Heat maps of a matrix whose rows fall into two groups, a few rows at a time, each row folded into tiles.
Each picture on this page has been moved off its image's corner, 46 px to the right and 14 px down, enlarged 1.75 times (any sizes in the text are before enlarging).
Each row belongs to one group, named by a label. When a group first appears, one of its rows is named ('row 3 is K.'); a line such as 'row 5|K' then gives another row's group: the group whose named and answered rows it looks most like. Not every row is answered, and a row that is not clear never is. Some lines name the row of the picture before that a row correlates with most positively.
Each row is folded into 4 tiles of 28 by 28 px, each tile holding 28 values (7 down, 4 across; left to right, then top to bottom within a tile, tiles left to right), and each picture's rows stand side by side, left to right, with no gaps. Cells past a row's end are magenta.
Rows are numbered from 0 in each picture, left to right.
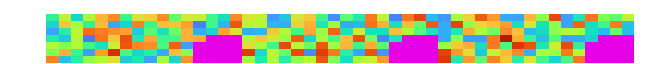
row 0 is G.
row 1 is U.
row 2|G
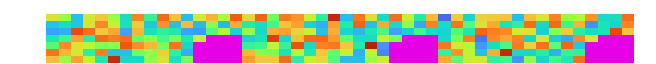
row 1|G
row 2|G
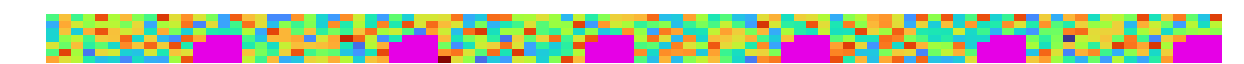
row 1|U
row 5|G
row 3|U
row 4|G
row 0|G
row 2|U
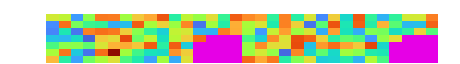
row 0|G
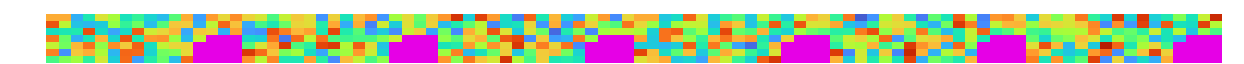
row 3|U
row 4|U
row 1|G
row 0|U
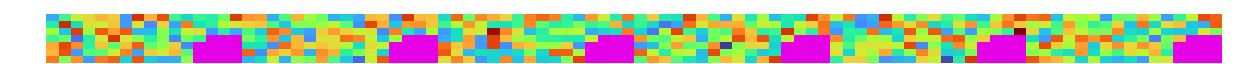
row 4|U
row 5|G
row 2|G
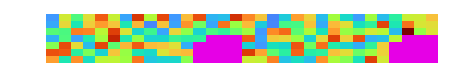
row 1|U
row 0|G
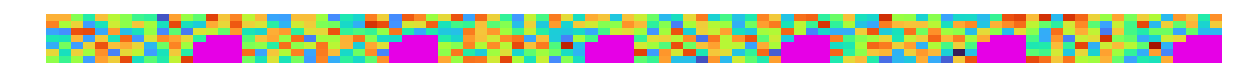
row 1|U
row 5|G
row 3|U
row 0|U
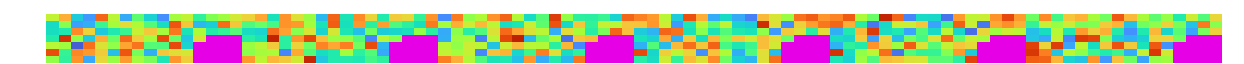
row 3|U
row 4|U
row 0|U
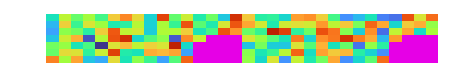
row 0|G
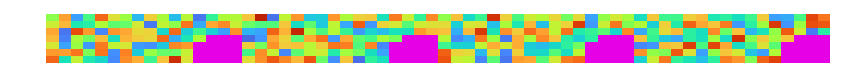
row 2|U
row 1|G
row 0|U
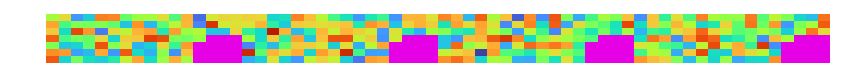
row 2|G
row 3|G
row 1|U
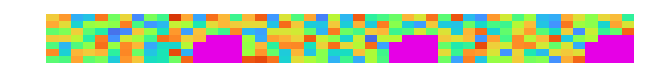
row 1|G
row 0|U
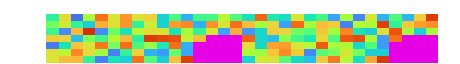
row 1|U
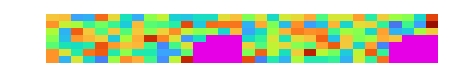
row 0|U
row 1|G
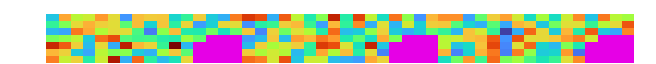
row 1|G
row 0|G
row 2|U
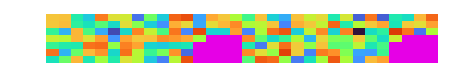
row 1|U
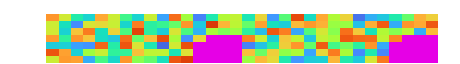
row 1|U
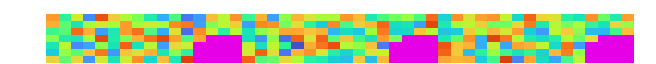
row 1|G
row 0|U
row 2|G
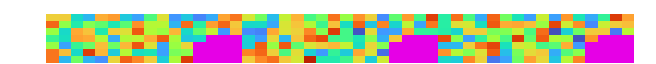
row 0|U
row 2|U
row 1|G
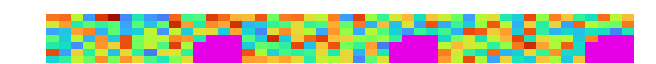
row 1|G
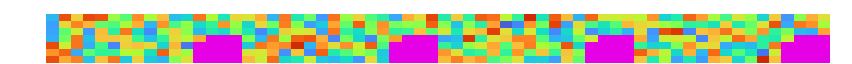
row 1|G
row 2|G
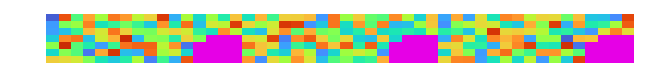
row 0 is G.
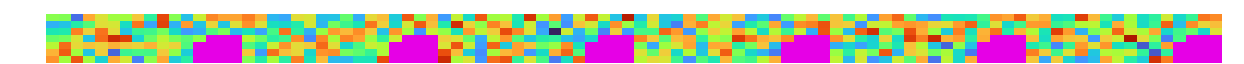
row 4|U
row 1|U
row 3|U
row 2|G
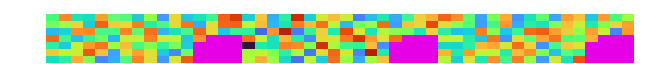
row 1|U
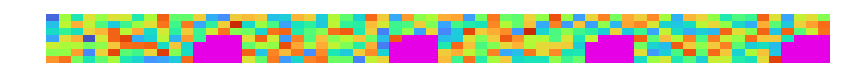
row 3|U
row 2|G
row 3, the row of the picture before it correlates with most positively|2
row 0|G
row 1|U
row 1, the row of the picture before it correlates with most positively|2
